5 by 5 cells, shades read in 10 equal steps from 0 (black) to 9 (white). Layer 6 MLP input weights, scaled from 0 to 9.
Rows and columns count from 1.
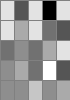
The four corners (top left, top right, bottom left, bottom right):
8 8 5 6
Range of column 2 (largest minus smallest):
3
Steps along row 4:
up down up down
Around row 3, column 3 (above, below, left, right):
8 4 5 6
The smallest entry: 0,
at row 1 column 4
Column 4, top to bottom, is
0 4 6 9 5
